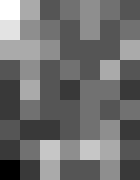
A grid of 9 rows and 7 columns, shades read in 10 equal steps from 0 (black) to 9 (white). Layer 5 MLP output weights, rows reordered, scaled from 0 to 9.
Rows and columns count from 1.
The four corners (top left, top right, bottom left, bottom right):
9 3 0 2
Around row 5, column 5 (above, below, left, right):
3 4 2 4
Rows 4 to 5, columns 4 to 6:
4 3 6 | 2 4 4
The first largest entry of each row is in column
1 1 1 6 2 2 6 3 3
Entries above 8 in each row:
1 0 0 0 0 0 0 0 0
